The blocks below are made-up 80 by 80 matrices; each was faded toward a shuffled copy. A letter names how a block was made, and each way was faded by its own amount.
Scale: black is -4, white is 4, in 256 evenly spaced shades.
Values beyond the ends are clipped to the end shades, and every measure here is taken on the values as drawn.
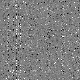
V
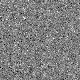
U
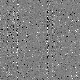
V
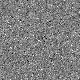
U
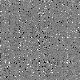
V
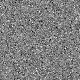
U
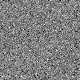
U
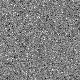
U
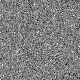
U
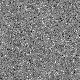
U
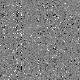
V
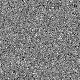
U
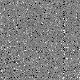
V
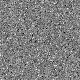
U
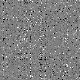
V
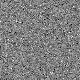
U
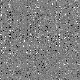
V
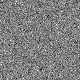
U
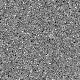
U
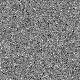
U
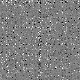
V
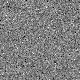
U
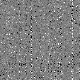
V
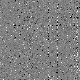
V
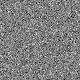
U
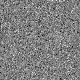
U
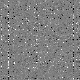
V
